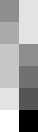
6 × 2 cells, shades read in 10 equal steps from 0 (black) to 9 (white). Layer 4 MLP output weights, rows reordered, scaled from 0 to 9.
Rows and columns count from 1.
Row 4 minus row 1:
2 -4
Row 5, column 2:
3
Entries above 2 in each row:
2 2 2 2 2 1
